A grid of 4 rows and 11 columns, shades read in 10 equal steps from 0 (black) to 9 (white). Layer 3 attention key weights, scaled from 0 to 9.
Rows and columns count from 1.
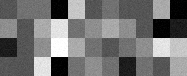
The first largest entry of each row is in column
5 4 4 3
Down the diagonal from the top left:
3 3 5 0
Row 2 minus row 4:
2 0 -2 8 0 0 2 4 -1 -3 -5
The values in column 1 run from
1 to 5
